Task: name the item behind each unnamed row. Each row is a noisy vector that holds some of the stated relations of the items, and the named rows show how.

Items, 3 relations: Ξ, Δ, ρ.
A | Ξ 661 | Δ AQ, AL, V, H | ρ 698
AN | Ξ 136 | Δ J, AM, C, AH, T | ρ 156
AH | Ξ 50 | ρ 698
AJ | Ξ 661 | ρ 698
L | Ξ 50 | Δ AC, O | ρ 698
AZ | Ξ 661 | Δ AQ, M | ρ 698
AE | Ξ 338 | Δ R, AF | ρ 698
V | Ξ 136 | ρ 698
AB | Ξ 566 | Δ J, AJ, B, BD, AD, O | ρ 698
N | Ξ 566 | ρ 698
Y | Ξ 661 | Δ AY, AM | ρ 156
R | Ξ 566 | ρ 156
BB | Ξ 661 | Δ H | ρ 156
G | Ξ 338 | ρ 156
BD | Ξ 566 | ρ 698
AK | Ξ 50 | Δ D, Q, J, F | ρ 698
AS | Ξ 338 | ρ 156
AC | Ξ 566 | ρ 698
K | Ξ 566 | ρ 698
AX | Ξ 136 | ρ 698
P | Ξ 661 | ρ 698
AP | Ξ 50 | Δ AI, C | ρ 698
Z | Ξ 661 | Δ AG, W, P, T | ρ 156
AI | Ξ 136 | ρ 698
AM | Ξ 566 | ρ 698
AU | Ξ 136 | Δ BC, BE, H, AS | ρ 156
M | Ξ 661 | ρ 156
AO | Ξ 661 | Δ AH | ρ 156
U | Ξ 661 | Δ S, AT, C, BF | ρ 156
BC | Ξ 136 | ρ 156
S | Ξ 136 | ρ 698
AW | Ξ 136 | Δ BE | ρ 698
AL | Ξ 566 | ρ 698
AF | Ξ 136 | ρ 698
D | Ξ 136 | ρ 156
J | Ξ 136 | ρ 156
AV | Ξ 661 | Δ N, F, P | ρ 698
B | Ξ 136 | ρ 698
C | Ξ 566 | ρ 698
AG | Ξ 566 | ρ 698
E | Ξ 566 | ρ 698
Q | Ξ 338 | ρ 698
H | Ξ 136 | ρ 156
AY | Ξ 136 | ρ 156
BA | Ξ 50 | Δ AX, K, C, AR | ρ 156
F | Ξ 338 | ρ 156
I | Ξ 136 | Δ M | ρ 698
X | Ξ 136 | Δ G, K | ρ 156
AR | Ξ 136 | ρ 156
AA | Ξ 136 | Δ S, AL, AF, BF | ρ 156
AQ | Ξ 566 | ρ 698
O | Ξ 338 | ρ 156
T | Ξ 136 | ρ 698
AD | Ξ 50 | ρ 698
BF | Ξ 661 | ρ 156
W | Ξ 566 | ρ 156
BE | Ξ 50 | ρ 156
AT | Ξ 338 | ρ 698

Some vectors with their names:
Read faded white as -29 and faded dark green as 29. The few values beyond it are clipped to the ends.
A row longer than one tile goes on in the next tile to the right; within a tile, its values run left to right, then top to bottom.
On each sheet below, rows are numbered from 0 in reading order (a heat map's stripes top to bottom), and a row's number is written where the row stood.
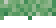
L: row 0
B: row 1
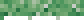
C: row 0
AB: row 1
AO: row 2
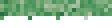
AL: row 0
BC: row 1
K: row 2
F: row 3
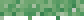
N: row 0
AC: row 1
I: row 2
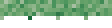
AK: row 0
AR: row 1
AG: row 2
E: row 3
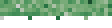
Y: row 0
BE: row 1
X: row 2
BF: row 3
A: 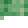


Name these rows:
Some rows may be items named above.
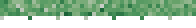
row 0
BB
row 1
AU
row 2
P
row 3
AB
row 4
AH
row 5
AI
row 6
O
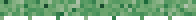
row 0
BF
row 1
AE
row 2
K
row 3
AE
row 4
AI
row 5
BF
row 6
AY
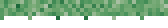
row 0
AT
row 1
AN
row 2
S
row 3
AI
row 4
AK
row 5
G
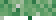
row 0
AJ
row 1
S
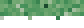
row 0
Z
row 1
AE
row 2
AA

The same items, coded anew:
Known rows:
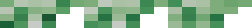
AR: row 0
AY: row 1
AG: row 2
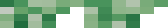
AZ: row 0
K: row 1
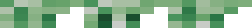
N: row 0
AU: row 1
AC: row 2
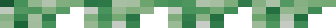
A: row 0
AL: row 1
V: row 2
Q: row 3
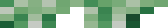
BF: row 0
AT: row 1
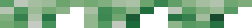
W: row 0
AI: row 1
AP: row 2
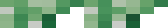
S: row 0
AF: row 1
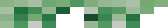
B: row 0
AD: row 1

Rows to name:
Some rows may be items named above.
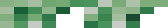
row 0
B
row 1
G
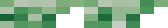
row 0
AK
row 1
AY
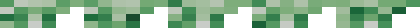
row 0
BE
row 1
AP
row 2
R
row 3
BF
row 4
B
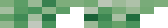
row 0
AJ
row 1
AK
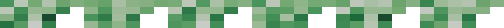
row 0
G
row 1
AB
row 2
O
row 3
AV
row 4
BA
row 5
R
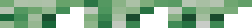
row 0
AH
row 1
AE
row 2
AA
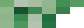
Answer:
T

